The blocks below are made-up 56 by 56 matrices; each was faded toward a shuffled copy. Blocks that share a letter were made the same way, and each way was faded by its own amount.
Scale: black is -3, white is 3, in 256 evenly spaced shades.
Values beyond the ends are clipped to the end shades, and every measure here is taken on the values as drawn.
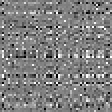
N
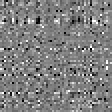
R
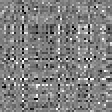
N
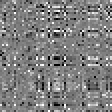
N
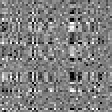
N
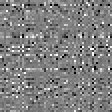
R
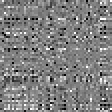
R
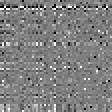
N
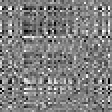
N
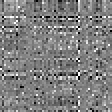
N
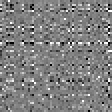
N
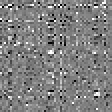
R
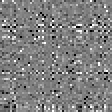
R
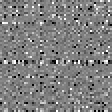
R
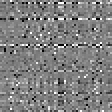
N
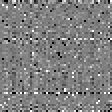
R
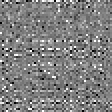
R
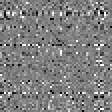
R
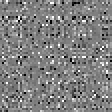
R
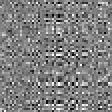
N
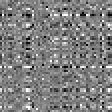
N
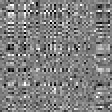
N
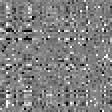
R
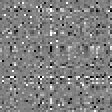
R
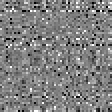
R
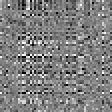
N
